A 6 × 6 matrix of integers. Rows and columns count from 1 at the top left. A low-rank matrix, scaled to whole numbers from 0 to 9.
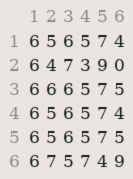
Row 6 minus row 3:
0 1 -1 2 -3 4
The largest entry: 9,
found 2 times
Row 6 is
6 7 5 7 4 9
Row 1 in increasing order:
4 5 5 6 6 7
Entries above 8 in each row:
0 1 0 0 0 1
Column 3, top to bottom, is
6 7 6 6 6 5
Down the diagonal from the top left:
6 4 6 5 7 9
